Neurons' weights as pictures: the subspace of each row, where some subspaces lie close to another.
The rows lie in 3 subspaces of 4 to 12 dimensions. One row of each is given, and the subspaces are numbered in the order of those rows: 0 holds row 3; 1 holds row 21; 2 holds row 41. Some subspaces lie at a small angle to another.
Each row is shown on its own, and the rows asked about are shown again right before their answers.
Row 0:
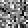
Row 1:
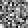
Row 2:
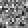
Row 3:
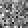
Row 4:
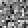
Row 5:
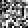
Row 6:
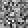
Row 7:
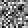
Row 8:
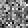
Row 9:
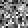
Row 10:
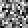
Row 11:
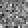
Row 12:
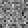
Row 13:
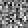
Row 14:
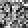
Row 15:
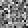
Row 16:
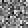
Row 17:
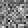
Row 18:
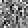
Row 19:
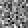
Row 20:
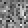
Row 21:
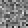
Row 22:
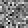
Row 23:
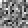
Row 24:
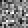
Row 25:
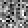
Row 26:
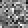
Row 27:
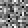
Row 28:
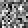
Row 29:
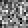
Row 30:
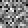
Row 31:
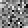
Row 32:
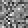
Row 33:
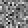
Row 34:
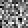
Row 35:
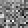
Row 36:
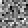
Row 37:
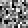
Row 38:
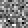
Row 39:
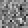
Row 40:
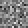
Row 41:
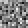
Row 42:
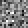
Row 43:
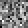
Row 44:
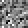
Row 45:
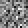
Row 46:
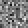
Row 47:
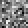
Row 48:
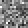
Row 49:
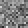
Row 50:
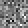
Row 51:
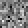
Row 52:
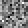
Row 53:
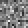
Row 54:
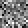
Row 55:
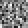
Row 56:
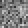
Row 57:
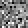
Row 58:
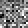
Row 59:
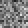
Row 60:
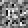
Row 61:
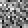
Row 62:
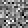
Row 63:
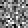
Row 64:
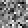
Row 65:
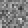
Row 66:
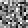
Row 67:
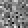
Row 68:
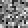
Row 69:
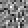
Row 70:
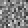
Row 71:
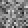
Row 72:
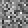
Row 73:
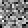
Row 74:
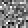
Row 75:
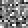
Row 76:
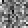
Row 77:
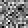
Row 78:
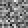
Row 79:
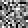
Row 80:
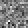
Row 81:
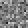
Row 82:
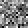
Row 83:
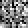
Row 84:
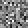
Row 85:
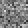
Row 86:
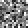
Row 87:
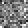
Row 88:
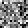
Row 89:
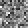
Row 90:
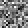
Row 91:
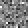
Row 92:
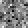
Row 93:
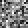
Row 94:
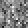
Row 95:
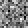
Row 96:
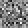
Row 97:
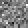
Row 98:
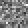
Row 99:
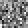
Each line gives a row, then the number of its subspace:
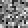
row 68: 2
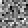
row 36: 1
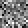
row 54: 1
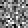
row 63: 0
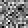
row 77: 0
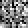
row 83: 1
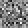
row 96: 1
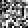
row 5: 1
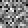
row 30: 1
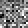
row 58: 0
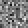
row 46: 0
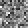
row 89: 1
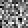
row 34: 2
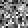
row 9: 0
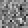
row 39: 0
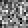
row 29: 2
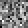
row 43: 2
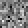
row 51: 2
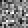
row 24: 2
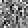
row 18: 1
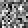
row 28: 0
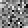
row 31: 1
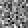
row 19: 0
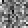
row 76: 1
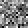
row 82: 0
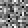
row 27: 2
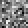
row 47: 1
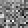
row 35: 0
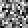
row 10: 1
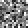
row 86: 1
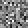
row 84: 0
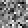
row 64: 1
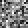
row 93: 1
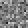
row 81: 2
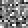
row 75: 2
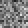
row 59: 2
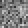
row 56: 2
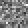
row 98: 1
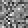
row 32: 0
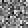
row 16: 1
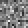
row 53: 2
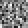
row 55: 0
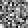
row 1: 0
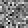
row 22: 0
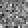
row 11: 0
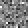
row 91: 2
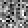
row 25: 2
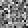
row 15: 1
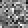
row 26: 1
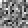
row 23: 1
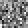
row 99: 2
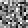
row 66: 2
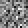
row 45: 1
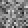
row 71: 1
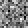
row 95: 1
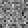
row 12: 2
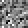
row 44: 1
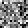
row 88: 2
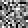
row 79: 2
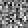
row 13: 0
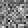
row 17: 0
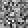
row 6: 0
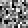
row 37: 1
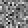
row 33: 0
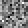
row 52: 2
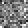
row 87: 2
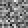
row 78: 2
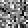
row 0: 1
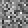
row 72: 1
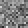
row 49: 0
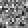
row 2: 1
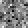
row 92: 1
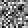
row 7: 0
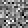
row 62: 0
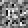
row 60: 1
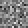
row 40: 1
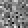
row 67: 0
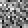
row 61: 1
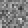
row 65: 0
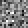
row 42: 2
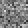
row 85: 1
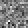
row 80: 2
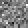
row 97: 1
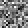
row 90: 0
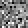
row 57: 2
